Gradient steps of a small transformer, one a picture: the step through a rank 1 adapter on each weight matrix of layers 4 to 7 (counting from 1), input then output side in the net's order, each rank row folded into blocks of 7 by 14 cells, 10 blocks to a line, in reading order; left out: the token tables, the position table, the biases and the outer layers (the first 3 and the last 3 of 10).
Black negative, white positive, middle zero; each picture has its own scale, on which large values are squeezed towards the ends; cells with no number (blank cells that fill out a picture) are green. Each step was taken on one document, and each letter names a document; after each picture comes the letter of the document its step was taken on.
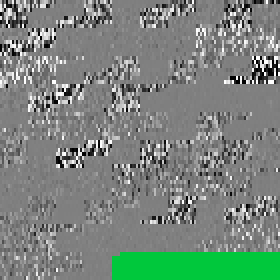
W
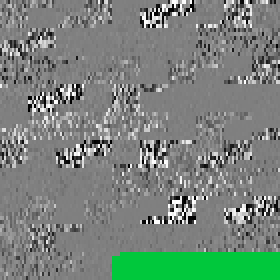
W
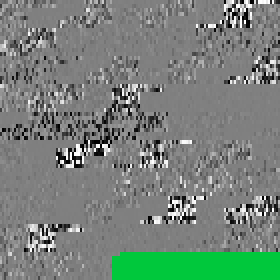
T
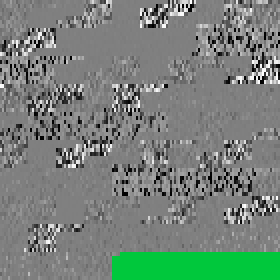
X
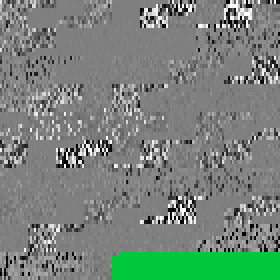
X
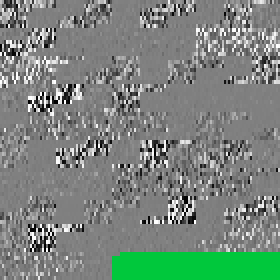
W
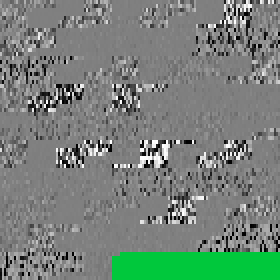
X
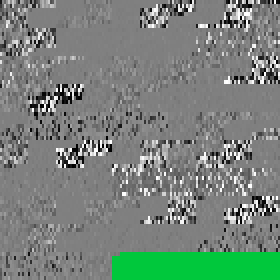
X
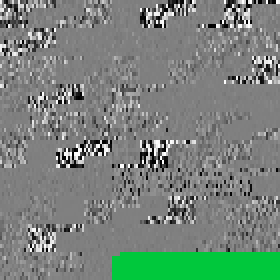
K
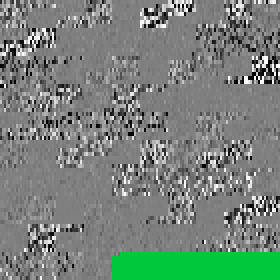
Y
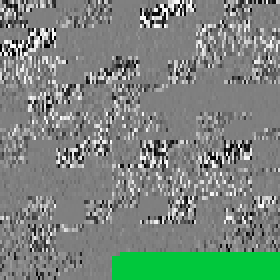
W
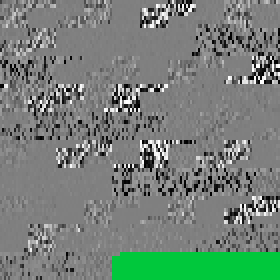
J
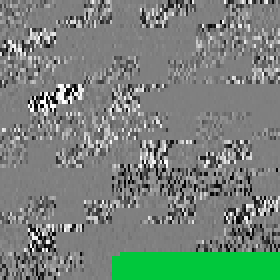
K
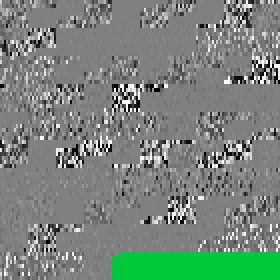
X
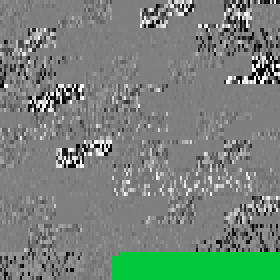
J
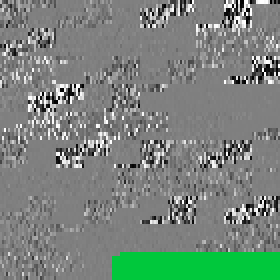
W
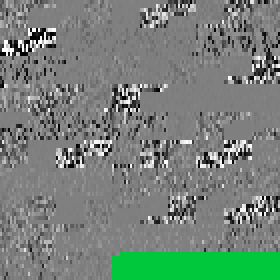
T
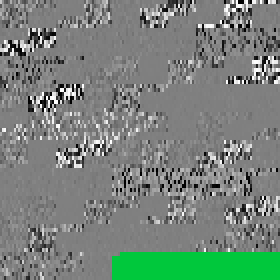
K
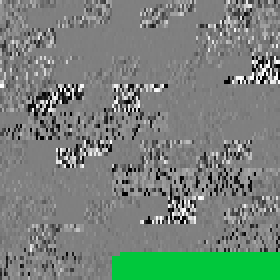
X
